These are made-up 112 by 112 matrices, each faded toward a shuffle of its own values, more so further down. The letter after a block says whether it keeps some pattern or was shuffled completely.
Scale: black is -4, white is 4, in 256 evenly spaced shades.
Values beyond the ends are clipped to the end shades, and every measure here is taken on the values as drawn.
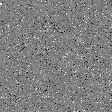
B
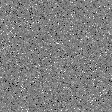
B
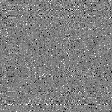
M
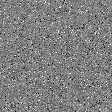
B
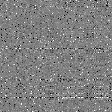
M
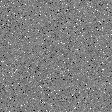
B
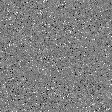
B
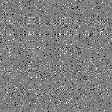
M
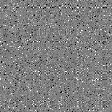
M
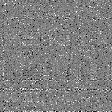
M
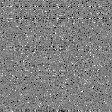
M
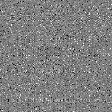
M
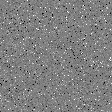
B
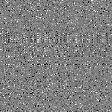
M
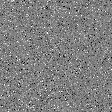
B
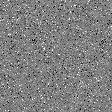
B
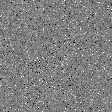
B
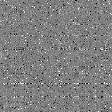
M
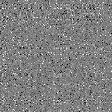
M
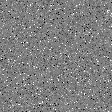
B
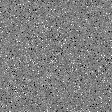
B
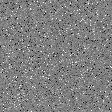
B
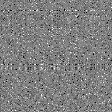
M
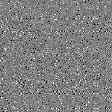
M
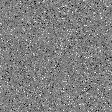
B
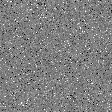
B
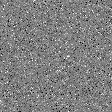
B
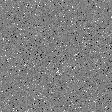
B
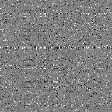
M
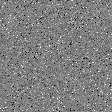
B
